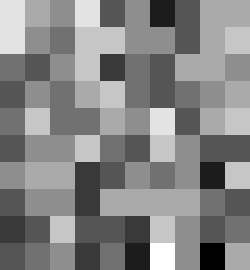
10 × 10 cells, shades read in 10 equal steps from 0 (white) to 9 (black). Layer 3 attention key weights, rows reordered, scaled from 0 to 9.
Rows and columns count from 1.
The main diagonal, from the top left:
1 4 4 3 3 6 5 3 6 3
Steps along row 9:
down down up same up down up up down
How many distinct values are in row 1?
5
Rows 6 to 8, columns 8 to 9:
4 6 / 4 8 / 3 5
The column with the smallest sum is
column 10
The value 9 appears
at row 10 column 9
